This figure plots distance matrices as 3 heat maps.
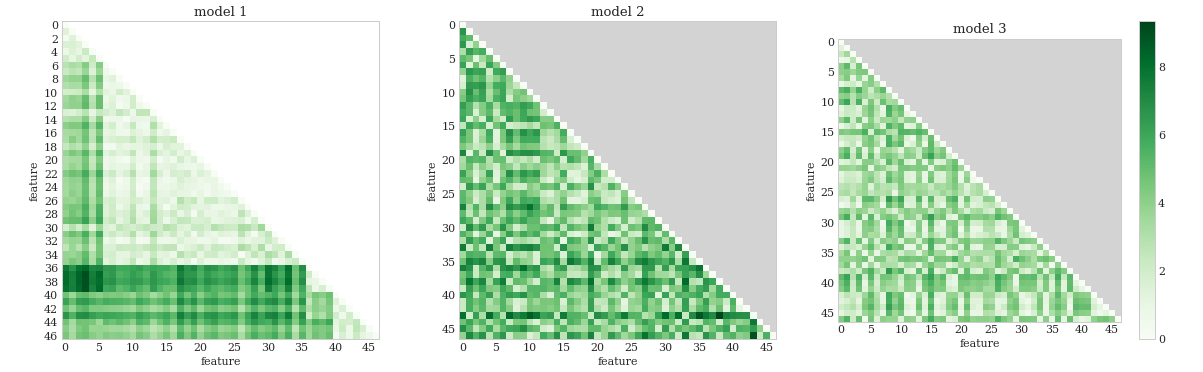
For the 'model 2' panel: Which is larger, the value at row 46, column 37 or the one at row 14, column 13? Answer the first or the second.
the first
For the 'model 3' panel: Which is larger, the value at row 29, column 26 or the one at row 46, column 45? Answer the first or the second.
the first
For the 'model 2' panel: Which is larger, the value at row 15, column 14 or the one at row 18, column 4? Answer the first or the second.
the first
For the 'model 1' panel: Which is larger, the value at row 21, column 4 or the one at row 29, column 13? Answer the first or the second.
the second
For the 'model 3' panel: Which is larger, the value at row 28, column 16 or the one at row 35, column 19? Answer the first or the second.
the first
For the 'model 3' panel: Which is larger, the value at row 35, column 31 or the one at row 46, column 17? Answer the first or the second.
the second
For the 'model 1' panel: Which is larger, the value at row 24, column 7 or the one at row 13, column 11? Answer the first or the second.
the second
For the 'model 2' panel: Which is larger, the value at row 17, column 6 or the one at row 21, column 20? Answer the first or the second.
the first
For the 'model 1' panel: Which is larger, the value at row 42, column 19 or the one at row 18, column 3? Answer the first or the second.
the first
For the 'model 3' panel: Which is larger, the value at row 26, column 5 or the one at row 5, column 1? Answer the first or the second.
the first
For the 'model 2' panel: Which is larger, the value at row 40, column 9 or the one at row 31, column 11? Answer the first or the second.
the first
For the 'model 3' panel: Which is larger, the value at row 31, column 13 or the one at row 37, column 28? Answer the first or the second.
the first
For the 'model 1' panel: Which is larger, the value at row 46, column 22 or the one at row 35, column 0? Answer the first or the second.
the first
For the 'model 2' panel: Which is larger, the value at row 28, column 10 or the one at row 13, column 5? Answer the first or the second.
the first
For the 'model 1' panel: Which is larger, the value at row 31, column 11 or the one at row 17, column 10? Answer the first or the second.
the second
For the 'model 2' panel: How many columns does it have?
47
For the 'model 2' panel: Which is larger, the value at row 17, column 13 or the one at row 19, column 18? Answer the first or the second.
the second
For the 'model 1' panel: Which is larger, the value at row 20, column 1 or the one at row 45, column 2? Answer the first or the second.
the second
